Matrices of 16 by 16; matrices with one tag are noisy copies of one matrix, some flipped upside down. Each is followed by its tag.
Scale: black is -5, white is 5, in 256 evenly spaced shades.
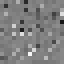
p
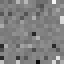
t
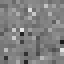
p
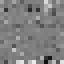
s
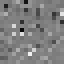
p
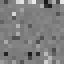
s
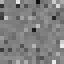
t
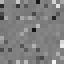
t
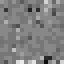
s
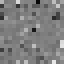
t
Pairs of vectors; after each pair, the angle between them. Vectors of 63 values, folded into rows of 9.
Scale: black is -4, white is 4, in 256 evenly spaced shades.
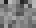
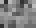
nearly parallel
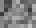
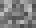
nearly opposite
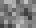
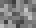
nearly opposite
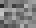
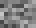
nearly parallel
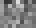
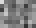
orthogonal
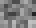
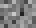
partly opposed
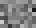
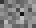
partly opposed
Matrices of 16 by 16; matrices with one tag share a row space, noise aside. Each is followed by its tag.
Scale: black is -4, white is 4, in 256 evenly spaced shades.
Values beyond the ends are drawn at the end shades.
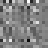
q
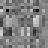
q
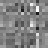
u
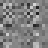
q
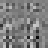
q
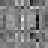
u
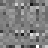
u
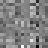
u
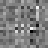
u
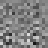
q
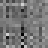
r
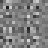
q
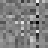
u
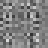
q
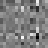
u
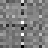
r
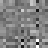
u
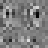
q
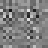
q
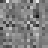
q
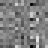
u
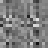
q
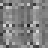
q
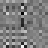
r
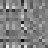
r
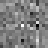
u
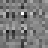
r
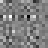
q
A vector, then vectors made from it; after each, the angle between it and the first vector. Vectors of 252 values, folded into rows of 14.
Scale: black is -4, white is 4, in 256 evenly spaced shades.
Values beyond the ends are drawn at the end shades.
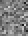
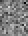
nearly parallel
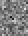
partly opposed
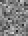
partly aligned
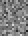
partly aligned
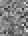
nearly opposite
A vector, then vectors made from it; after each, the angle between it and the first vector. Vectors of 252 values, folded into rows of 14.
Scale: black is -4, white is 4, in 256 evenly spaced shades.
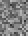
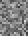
nearly opposite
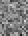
nearly opposite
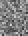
partly opposed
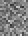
partly aligned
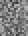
orthogonal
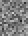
partly aligned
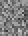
orthogonal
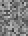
orthogonal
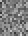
partly aligned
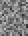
partly opposed
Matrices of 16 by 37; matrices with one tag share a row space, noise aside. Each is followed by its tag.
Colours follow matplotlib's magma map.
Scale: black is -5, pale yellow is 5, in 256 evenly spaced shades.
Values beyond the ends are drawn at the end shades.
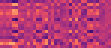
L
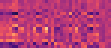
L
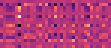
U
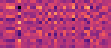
U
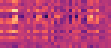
L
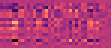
L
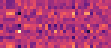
U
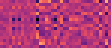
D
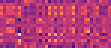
U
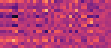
L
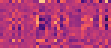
D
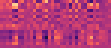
L
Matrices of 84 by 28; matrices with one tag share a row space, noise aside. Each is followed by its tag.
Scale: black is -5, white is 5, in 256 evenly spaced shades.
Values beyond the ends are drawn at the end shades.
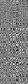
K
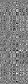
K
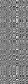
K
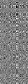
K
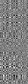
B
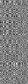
B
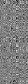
K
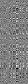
K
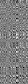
K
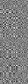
B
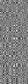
B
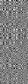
B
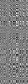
K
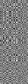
B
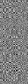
B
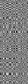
B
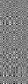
B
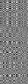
B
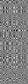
B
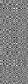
B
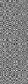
B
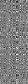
K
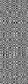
B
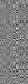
K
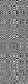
K
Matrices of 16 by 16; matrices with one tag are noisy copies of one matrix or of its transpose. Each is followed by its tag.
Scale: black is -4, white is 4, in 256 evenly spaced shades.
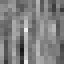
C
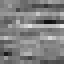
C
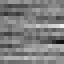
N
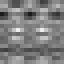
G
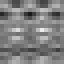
G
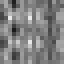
G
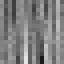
N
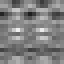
G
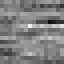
C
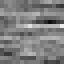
C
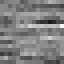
C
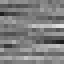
N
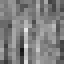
C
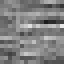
C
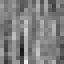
C
